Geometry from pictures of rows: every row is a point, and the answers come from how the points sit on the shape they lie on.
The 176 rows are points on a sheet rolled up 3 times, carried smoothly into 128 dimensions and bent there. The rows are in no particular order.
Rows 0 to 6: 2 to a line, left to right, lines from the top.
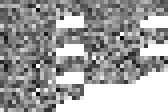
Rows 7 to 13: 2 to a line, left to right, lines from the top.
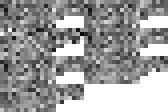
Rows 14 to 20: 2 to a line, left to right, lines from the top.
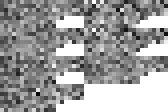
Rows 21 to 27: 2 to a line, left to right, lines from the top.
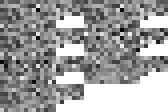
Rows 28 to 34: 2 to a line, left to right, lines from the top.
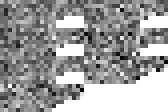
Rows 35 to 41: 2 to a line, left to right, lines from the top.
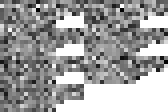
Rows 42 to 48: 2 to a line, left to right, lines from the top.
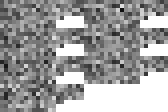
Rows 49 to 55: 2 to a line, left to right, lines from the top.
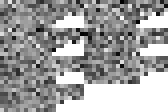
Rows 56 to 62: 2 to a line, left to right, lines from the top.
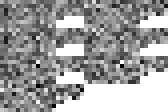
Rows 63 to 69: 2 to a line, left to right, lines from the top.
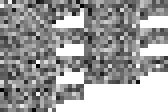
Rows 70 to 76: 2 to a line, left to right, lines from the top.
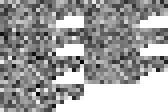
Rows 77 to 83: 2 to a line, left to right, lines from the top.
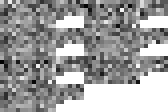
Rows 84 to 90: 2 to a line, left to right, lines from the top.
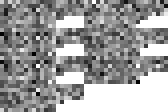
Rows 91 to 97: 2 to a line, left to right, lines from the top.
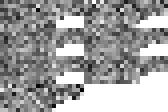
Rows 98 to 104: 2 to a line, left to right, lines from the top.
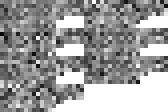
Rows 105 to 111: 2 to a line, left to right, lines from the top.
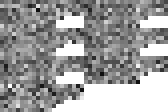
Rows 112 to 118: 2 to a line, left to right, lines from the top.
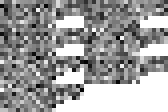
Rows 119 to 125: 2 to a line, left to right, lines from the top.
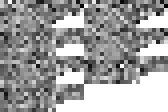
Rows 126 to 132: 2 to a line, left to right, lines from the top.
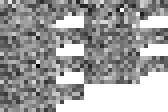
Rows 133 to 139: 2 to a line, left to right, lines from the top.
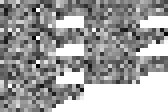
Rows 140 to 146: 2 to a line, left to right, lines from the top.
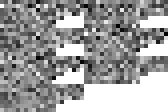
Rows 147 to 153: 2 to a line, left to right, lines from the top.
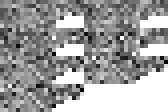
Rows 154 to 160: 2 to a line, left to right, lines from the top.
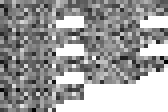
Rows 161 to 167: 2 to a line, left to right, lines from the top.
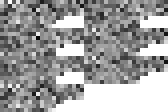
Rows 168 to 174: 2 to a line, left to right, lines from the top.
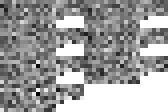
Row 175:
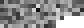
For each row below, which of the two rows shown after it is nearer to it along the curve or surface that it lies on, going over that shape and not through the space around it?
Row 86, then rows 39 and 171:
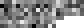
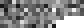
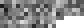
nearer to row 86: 39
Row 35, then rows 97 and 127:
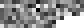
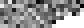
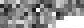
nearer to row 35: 97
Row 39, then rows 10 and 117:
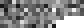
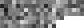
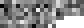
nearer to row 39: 117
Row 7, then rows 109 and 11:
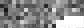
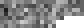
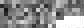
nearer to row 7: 11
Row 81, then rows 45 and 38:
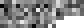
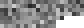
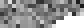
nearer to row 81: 38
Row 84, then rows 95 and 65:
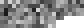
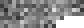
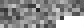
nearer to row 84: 95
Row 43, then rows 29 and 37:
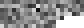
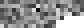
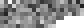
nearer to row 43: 29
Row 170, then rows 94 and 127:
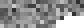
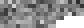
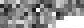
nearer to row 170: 94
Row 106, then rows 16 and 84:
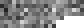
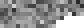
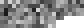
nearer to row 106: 84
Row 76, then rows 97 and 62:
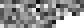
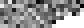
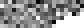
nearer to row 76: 62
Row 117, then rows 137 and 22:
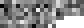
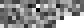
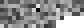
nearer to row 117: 22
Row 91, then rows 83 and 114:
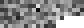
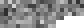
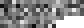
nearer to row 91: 114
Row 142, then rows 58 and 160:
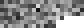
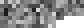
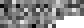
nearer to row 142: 160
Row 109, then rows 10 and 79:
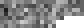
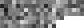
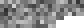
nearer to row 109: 79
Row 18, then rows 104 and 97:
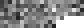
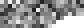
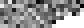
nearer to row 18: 104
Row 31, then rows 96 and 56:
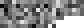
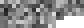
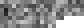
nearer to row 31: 96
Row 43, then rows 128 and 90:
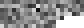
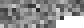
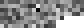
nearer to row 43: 90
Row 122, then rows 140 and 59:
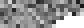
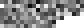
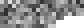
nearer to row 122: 59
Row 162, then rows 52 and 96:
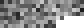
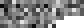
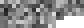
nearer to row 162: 52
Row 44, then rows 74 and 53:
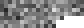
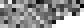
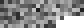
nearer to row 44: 53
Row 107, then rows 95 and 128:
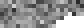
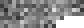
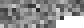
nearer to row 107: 128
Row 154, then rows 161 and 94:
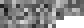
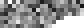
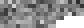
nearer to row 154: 94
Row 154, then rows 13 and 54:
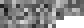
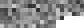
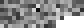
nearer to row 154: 13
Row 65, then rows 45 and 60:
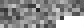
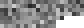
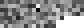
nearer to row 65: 45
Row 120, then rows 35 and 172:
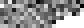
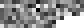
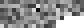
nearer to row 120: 35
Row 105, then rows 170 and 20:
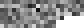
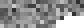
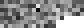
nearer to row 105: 20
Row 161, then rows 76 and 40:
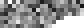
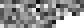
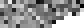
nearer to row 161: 40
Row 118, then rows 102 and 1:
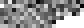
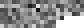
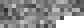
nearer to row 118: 102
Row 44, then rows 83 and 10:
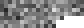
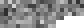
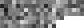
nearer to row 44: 10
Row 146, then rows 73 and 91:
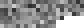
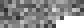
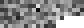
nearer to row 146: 73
